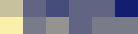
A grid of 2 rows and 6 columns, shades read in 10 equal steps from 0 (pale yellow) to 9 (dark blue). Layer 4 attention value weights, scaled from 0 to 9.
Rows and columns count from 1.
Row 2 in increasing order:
0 4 5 5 5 6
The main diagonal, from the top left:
2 5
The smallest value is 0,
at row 2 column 1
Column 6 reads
9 5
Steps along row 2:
up down up down same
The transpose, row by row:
2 0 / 6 5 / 7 4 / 6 6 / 6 5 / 9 5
